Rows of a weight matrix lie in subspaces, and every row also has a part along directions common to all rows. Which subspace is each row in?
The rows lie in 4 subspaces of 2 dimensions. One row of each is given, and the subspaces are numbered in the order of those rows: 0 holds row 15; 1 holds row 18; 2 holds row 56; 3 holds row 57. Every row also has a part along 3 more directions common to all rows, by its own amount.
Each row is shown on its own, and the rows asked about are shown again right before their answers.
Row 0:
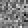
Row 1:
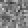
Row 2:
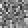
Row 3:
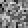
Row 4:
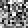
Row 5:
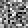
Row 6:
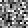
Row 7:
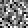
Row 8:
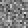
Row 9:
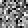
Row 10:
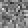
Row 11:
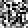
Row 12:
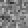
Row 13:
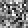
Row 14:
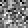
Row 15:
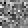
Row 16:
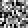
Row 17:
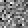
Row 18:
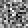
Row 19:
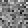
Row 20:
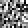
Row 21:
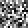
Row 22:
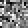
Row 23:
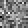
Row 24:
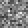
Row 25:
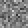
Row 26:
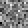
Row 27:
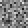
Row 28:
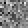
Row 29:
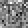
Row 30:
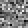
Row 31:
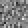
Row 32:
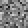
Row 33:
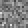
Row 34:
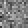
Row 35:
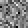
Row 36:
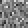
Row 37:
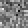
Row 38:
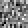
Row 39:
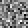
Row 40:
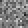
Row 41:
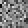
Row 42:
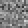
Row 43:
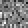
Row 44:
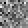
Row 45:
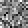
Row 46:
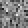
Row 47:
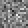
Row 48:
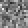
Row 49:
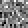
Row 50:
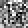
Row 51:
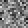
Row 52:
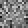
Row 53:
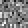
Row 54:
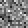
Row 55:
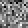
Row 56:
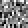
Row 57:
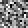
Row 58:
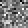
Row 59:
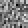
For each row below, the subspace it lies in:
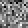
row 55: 1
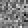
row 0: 2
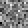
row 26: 0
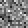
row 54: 3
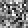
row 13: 1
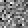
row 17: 1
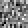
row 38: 2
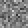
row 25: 1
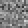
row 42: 2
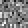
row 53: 2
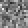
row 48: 0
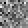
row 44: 0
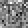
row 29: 1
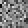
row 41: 0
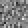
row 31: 2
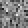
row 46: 0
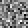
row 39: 3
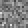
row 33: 2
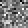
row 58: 3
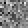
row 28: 0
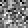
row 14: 3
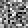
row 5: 1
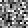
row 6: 3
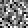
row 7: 3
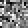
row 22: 0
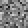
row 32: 3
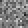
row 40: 2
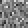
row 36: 2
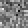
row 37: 0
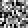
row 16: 2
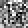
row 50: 1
